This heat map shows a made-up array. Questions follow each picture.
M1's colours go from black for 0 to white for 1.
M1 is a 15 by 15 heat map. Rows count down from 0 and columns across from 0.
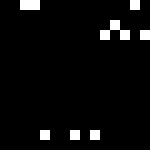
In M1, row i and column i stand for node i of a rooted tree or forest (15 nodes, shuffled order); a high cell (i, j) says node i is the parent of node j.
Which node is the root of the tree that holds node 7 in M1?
0
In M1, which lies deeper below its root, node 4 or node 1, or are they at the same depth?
node 4
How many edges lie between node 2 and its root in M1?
1
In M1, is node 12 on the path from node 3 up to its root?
no
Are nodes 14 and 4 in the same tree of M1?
yes
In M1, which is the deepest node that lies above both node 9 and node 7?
13
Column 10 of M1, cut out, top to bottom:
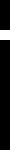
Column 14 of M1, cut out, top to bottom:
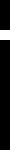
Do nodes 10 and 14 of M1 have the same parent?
yes
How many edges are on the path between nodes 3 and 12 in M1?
1
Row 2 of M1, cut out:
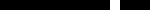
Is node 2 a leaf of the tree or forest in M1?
no
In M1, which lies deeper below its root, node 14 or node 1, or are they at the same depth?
node 14
